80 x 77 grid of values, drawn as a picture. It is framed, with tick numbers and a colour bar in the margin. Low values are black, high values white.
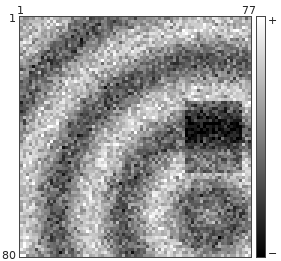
The halves do not mirror each other. The middle right is the ninth with the lowest average. Rings spread out from the bottom right. In the middle right lies a patch that is lower than the rest.
